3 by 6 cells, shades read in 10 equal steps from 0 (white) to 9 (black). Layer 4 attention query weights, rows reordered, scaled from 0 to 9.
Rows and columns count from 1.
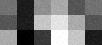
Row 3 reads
3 9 7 0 2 8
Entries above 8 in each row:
0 0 1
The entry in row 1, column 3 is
4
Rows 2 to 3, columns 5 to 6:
3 6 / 2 8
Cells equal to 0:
1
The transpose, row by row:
5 6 3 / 8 8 9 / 4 2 7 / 3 1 0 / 6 3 2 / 5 6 8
